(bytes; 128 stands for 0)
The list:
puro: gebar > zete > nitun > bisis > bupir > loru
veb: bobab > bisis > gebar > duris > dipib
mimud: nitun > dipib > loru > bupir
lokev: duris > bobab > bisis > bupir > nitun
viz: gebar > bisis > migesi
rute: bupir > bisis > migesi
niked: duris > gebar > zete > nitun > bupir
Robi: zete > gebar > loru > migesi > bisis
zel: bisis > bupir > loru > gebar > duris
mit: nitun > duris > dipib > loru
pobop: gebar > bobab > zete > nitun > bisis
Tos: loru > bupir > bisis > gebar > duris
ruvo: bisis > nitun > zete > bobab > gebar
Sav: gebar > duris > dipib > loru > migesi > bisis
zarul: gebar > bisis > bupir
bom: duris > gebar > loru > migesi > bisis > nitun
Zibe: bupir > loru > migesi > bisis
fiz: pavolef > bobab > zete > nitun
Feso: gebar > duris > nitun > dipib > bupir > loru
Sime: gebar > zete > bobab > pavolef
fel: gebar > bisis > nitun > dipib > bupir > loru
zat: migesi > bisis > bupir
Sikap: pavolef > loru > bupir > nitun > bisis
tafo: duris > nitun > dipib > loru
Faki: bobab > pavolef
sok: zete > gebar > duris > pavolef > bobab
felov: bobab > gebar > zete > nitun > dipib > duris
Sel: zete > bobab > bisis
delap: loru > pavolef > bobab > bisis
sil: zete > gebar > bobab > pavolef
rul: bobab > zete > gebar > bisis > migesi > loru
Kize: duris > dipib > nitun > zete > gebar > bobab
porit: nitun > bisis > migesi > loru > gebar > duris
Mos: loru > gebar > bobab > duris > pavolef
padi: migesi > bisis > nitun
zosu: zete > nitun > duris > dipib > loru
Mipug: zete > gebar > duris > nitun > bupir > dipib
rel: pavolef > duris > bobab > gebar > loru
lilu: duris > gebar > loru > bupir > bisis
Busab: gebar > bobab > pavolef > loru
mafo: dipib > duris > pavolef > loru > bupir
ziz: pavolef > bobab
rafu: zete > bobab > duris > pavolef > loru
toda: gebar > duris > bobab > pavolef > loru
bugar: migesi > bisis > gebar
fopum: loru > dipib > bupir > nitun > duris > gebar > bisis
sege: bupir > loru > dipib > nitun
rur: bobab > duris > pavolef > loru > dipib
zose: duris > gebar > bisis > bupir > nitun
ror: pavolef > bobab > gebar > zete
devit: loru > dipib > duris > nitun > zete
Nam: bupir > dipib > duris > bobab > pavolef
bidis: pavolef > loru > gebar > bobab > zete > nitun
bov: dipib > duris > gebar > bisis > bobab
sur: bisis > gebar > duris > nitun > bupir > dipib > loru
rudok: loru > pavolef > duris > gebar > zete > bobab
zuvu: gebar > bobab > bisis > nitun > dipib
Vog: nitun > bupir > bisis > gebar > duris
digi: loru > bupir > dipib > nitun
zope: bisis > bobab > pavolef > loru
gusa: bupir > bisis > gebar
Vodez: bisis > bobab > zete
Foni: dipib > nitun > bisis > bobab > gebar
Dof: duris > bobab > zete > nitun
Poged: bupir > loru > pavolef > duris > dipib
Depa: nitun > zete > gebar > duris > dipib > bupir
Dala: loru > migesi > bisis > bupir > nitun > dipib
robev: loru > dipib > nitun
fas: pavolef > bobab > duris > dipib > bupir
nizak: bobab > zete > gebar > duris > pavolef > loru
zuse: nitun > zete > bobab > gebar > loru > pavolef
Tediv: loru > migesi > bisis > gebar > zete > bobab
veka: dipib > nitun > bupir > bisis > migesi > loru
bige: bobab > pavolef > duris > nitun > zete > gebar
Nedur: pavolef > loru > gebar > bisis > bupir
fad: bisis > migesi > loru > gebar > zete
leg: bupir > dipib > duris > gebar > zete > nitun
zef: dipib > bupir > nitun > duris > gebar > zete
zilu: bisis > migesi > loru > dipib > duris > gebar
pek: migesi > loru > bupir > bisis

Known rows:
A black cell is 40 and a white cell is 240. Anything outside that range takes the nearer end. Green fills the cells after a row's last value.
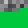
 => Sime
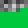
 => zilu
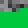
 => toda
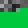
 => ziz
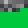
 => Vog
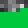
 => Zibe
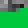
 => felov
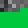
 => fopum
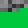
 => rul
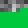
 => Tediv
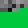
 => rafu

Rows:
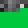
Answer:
Poged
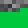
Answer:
mimud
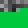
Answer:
rel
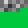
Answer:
puro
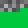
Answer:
sur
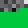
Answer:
mafo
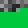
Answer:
fas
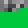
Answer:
sok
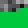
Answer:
Dof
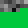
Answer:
lokev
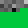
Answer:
Foni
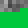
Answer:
zuvu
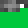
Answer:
rute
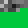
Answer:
ror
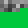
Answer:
Mipug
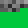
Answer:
mit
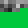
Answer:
zosu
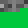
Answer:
Mos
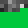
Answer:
sege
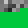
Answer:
sil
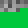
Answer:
viz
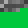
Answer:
bidis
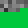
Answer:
ruvo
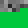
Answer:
Feso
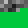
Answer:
fiz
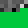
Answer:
Nam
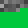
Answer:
Nedur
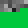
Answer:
zose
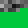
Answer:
Faki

